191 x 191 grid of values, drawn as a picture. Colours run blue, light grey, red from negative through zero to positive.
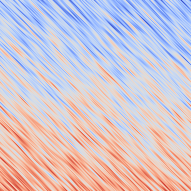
The histogram is bell-shaped. Values rise toward the bottom. The grain runs diagonally down to the right. No single row or column stands out from its neighbours.
